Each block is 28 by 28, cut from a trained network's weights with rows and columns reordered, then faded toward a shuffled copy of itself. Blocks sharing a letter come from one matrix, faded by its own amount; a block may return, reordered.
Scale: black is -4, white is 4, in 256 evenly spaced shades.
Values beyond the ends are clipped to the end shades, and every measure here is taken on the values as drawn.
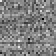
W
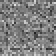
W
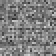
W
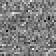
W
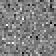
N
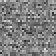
W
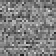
W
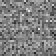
W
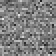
W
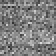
W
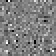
N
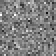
N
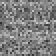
W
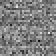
W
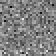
N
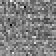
W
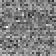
W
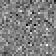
N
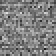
W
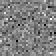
N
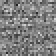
W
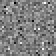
N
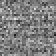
W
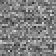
W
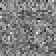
W
